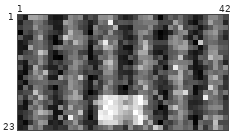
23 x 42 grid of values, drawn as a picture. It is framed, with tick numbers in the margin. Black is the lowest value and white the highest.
In the bottom middle lies a patch that is higher than the rest. Stripes running up and down repeat 6 times from left to right. No single row or column stands out from its neighbours. The ninth with the highest average is the bottom middle.
